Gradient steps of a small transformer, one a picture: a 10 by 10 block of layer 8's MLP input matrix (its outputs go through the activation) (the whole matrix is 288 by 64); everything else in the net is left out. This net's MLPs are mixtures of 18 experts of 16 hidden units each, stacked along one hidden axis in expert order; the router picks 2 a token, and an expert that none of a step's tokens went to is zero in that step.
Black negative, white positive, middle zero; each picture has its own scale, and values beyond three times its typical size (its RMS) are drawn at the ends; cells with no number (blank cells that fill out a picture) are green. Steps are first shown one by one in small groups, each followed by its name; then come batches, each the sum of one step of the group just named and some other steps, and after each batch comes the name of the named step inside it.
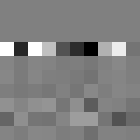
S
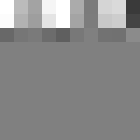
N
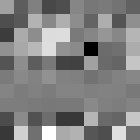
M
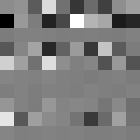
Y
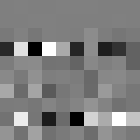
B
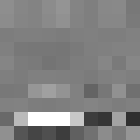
N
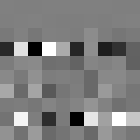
B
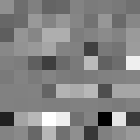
M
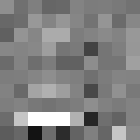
M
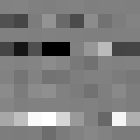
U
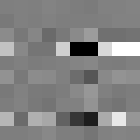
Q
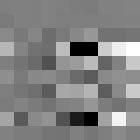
Q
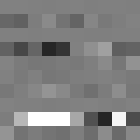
U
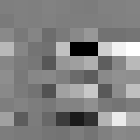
Q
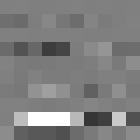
U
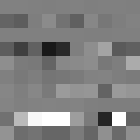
U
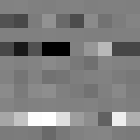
U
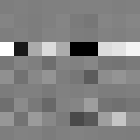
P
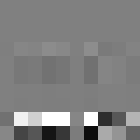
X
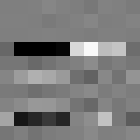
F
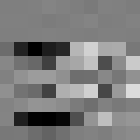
F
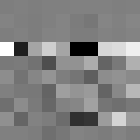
P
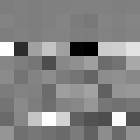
P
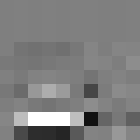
X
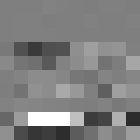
F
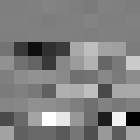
F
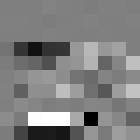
F
